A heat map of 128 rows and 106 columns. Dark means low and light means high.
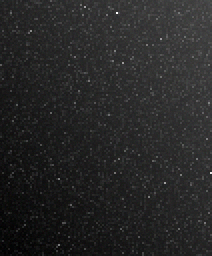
There is an overall slope up to the top right. The top right is the ninth with the highest average. The texture is fine-grained noise. The ninth with the lowest average is the bottom left.
